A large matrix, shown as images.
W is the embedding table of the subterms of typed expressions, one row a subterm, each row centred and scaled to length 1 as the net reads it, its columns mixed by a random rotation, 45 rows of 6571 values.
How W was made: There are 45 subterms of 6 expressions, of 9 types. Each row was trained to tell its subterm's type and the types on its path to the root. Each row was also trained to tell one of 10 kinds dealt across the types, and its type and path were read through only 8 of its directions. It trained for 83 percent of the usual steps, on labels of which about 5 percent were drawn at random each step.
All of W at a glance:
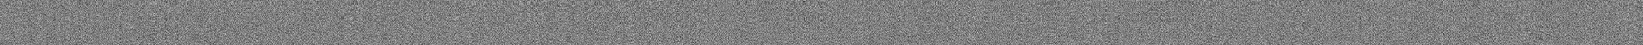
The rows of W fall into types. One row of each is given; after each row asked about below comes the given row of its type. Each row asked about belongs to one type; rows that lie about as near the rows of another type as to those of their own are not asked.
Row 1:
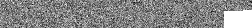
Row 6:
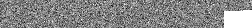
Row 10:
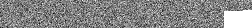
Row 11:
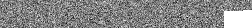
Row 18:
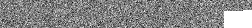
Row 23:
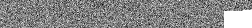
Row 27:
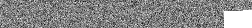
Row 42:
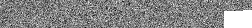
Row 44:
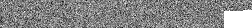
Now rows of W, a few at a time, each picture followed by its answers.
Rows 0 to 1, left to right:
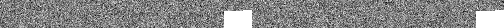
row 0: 42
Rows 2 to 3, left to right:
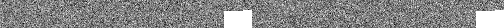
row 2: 1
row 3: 1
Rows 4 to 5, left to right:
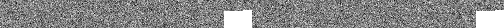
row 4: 1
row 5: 10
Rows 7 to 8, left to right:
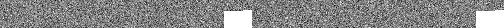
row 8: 42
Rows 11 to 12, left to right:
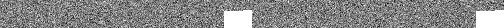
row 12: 23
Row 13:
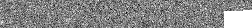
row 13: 1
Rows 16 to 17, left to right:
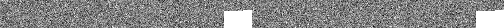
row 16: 11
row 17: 23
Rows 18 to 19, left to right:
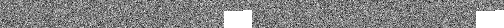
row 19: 18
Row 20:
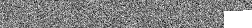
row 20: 1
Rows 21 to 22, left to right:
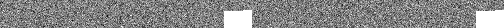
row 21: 6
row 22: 23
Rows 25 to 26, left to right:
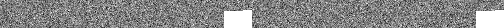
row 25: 42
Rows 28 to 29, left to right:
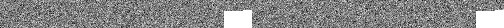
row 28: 23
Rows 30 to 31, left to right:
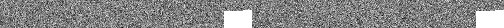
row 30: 44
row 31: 11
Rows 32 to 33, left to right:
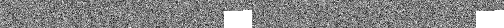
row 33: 44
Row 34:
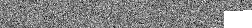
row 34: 18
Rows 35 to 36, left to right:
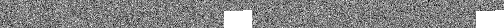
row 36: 6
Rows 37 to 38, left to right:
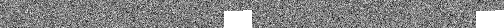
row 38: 42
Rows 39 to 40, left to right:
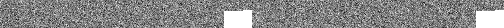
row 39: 42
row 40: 10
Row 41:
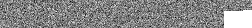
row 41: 6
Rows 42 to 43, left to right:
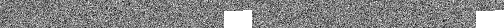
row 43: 10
